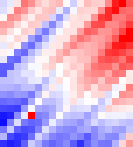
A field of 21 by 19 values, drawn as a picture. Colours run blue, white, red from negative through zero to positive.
Slope: up to the top right. Grain: diagonal, up to the right. Ninth with the lowest average: bottom left. Ninth with the highest average: top right. Lone odd cells: 1, higher than its neighbours.
